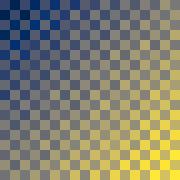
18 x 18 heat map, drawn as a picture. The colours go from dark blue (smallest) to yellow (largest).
Grain: checkered. Histogram: bell-shaped. Ninth with the highest average: bottom right. Slope: up to the bottom right. Ninth with the lowest average: top left. Mirror symmetry: none.
